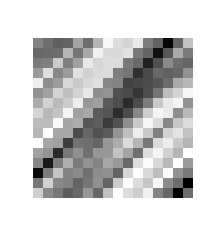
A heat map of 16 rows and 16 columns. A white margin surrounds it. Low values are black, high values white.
Streaks slant up to the right. There is no overall slope. No single row or column stands out from its neighbours.
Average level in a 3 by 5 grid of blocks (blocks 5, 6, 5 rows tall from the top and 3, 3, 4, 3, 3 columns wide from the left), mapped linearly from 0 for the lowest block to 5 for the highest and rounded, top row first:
23401 | 43135 | 11352
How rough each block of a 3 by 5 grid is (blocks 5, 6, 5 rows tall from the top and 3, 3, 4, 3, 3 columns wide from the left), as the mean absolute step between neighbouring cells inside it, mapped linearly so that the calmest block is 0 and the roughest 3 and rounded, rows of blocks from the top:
11011 / 11021 / 30113
